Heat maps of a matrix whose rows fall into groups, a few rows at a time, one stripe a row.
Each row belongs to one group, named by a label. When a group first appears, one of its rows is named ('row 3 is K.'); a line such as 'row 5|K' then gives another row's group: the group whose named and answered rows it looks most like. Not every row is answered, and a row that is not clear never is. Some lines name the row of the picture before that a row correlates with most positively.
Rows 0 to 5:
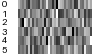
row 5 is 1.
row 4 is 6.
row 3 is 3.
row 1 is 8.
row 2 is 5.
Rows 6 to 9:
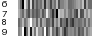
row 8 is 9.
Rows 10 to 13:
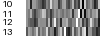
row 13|8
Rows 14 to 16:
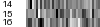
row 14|5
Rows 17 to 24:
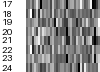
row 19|6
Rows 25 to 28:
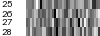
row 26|6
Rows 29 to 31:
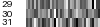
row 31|6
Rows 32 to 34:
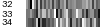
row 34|1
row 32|5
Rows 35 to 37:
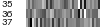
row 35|3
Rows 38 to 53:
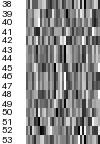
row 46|8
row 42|8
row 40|9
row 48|6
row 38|3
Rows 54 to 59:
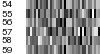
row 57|3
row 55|1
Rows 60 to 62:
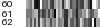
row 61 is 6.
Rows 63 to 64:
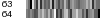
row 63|5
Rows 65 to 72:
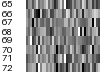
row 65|8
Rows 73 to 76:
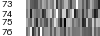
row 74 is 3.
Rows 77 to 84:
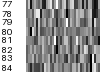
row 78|9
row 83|1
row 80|5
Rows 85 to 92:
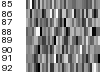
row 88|9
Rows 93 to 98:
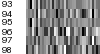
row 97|1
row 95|5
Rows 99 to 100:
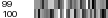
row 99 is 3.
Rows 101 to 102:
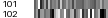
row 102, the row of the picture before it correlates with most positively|100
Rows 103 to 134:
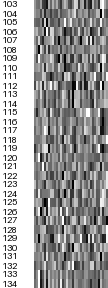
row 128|6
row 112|1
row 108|5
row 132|8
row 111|6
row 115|9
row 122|6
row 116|9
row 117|9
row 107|3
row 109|3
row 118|6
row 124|3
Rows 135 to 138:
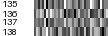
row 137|1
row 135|1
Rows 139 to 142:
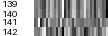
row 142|6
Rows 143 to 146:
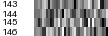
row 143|9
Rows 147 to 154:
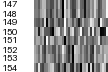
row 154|3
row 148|6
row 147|6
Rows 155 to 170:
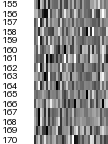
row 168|5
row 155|5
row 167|5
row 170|8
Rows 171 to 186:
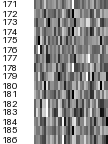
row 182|9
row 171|8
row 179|3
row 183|9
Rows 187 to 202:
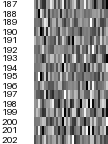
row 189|9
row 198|3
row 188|5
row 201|3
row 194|6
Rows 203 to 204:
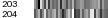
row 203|5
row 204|8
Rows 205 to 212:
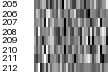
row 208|3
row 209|3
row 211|9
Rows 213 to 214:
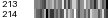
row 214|1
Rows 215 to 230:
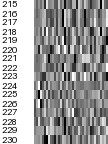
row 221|9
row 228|3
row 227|8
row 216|6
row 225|5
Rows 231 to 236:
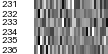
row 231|8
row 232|5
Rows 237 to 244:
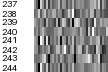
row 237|5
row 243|9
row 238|8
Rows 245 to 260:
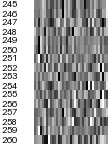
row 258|8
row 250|5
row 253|1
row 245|6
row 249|5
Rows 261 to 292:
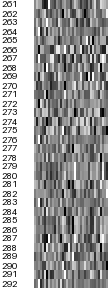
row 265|3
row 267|3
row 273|9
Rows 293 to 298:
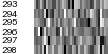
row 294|1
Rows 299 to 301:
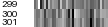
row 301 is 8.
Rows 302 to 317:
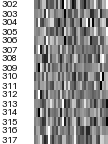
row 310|1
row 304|3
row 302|6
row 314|5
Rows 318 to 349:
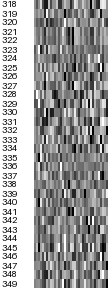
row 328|9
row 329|3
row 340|5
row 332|3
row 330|1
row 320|1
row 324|9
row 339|6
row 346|1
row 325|1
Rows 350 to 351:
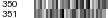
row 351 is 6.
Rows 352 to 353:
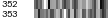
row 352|9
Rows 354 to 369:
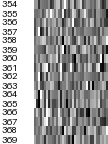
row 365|5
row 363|3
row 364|5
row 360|1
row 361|9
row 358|6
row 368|6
